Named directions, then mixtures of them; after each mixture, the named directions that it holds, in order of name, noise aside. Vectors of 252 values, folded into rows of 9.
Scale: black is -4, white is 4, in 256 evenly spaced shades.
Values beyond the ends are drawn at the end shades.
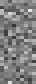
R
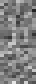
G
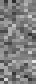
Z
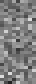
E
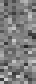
E, G, Z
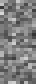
G, R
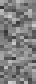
G, R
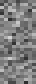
G, R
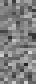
G, Z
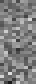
E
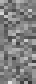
G, R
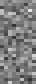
R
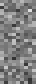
E, G, R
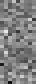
E, R, Z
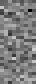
R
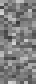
G, R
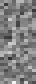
G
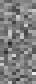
G, R, Z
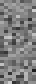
E, G
